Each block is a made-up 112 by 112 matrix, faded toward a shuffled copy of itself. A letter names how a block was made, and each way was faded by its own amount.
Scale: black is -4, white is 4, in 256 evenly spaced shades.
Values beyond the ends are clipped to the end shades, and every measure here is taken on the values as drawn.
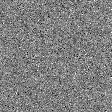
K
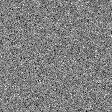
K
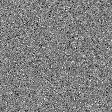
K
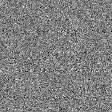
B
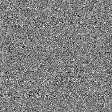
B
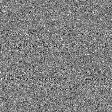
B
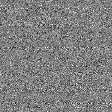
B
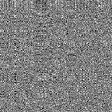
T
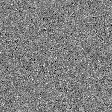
K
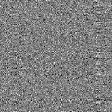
T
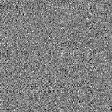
T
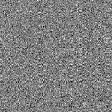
T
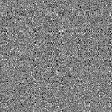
T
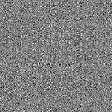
T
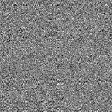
T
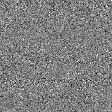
B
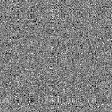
T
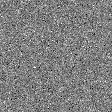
K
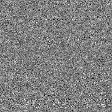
B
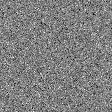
K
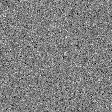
K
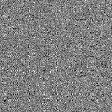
T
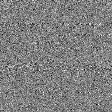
B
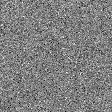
K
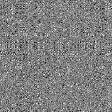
T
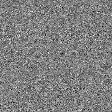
B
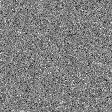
K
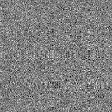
T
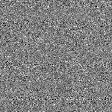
B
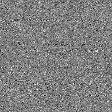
B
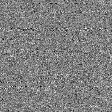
B
